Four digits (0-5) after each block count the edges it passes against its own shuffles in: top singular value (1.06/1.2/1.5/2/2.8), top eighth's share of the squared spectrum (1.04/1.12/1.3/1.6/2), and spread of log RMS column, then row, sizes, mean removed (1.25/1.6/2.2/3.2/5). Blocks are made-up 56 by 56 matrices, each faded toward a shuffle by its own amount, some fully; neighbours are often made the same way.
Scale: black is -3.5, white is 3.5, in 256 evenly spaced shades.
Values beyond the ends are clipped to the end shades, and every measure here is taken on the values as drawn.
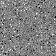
1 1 1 0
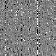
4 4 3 0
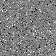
0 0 0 0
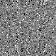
2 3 2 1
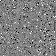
1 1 0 0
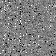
2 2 1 0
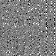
3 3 2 0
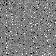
2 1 1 0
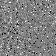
2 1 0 0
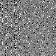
3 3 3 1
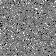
0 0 0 0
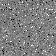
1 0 0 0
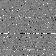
3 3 0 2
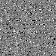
1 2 0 2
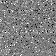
1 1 0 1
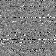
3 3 0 3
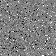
0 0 0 0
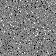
0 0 0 0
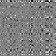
5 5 3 3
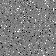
1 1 0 0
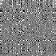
4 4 2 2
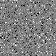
3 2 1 1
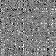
4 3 1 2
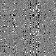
2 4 3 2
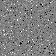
1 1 0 0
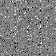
2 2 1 0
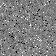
0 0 0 0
